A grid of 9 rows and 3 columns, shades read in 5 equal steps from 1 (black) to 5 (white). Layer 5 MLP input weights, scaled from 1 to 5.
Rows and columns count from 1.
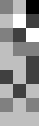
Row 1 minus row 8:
0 0 -2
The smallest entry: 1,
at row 1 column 3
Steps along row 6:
up down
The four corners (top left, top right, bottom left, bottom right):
3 1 4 4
